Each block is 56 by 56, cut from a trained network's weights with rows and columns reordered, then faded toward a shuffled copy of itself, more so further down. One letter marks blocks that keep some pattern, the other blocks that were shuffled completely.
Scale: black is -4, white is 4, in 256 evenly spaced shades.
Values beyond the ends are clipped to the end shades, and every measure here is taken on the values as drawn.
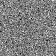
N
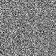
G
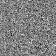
N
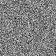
N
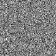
G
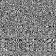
G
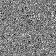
N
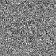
G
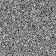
N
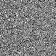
N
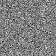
N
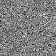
G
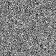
N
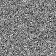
N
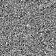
G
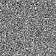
G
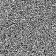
G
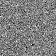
N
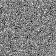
N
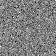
N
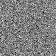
G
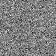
N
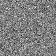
N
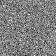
N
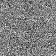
G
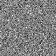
G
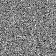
N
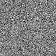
G
